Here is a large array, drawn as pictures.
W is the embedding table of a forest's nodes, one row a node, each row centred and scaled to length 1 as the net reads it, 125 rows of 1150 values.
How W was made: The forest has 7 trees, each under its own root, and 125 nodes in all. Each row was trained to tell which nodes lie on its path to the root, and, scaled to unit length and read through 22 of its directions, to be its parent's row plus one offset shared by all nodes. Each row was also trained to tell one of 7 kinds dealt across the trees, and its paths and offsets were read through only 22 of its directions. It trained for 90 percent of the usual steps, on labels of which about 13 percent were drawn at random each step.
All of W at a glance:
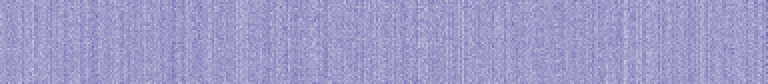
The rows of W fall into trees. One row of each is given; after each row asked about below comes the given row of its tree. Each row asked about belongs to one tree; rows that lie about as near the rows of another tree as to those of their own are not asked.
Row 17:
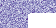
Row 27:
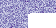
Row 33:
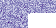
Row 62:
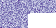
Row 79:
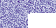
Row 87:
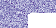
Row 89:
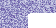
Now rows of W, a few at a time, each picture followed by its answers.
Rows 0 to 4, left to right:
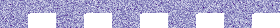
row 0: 89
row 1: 17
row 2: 79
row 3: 79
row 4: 62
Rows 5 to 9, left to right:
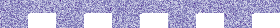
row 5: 89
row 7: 87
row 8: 33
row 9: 87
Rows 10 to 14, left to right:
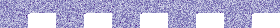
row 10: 87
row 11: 87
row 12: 33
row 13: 33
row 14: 62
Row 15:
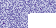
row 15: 79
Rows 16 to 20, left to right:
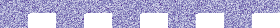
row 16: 27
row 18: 79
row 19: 87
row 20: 62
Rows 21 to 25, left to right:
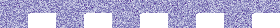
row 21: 17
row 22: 79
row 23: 87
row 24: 87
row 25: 27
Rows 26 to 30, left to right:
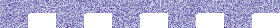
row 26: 17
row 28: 17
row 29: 79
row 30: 17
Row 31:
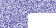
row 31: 33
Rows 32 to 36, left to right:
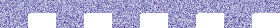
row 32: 27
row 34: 87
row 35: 62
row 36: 33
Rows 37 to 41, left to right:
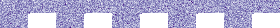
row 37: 62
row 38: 62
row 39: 17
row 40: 17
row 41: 79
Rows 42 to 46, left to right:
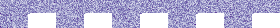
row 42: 17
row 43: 27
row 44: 87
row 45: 87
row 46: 79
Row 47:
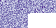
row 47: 62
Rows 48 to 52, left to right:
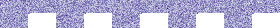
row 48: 27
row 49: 17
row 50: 33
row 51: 33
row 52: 87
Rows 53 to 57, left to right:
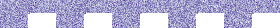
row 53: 79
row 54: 79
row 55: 62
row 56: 79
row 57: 62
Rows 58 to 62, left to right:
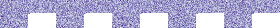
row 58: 62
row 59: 87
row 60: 33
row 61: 17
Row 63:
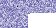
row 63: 87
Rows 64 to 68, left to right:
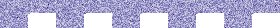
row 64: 79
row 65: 87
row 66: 79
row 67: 17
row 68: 87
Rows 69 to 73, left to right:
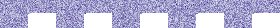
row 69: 27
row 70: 79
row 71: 89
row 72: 87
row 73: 33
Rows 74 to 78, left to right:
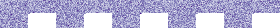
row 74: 33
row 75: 89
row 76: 87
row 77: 79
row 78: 33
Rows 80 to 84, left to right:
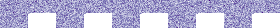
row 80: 17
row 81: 17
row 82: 27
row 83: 17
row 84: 33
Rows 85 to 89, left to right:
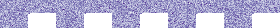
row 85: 79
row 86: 33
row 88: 62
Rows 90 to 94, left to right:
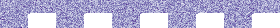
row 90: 79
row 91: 89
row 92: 89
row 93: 27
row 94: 89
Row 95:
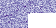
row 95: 17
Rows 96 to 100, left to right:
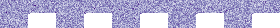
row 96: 62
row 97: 27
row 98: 17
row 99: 89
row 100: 27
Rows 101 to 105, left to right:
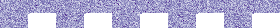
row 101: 79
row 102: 17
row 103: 79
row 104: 17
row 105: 79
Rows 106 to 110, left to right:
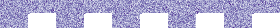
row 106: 89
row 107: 89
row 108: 87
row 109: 33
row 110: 87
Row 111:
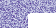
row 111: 89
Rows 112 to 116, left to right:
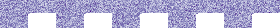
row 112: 89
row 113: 87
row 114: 89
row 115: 79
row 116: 87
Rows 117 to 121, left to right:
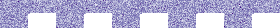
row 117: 89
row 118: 62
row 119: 79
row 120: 62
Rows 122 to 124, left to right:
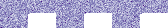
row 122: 62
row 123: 17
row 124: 27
